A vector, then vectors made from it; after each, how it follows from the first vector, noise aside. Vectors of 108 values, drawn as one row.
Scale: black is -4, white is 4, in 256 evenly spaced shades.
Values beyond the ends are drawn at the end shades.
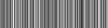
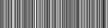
wrapped around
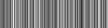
copied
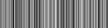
negated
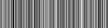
negated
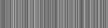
shrunk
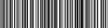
scaled up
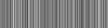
shrunk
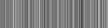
shrunk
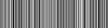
negated
